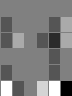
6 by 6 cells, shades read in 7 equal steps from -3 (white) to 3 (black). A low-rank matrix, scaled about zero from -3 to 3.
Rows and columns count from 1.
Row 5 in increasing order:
0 0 0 0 1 1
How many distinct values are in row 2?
3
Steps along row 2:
down same same up down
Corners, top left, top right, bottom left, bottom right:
0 0 -3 3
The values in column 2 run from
-1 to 1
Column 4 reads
0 0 1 0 0 -2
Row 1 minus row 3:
-1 1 0 -1 -2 1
